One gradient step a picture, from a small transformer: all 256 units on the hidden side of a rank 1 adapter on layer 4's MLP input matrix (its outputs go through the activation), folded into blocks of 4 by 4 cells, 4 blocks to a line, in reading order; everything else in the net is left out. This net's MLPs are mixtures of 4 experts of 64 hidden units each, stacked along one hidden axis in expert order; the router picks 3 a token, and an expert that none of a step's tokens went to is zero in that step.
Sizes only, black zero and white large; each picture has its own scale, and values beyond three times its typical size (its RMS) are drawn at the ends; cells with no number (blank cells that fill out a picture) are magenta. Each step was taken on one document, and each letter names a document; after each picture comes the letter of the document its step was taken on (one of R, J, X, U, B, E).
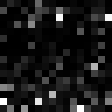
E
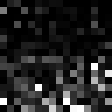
E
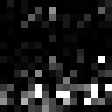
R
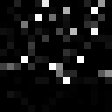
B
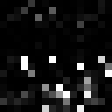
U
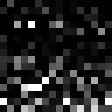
E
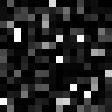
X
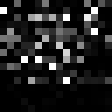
B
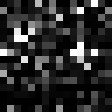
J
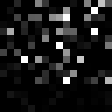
B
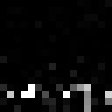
U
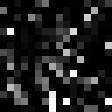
B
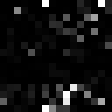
U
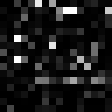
J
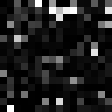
J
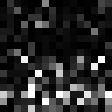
R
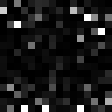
E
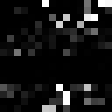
U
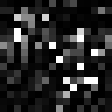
X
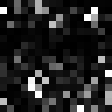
E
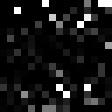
U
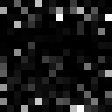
E
